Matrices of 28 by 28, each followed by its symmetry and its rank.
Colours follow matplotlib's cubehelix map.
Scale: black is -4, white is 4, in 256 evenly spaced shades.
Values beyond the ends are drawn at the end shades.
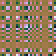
symmetric, rank one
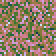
neither, full rank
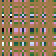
neither, rank one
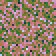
neither, full rank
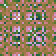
symmetric, rank three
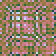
symmetric, rank three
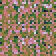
neither, rank five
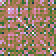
symmetric, rank five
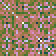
symmetric, rank five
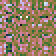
neither, rank five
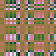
neither, rank one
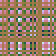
symmetric, rank one
